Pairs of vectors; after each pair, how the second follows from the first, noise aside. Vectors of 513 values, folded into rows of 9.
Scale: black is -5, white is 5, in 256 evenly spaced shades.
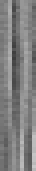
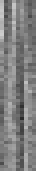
reversed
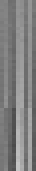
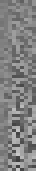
sign-scrambled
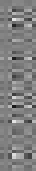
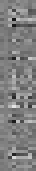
sign-scrambled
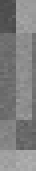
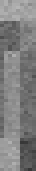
reversed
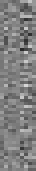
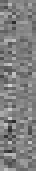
reversed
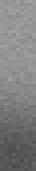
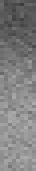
reversed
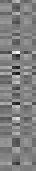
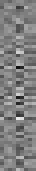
reversed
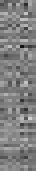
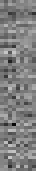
reversed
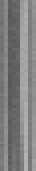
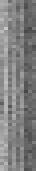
wrapped around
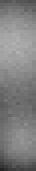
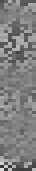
sign-scrambled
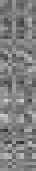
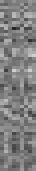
reversed
